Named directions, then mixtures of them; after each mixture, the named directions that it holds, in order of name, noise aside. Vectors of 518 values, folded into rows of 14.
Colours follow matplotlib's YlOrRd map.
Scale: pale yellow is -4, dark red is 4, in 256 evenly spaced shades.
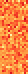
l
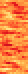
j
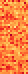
j, l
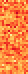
j, l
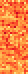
j, l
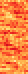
j, l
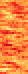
j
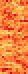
j, l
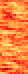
j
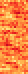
j, l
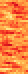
j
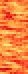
j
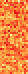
j, l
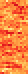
j, l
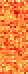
j, l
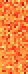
l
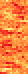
j, l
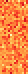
l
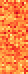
j, l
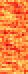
j, l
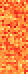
j, l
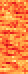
j, l
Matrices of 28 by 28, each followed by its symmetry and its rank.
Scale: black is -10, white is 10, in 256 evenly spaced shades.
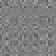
neither, rank three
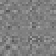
neither, rank three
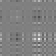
symmetric, rank one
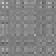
symmetric, rank three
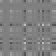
symmetric, rank one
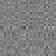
neither, rank three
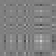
symmetric, rank one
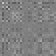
symmetric, rank three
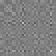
symmetric, rank three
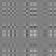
symmetric, rank one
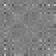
symmetric, rank three
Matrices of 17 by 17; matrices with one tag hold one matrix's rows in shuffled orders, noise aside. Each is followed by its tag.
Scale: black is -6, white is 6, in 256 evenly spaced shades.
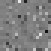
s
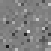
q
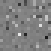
s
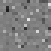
q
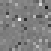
s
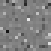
q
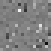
s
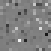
s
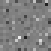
s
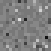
s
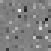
s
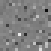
s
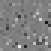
s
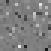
s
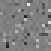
q
